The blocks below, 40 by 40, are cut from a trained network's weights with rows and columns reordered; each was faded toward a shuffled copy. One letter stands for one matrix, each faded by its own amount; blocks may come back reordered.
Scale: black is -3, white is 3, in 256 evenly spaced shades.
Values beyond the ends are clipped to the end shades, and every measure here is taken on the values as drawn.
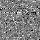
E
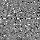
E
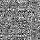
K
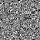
E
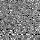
E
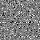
E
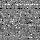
K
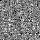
E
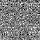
K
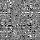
K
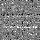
K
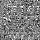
K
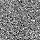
E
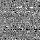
K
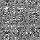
K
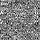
K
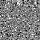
E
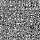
K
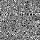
E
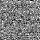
K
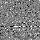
E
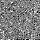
E
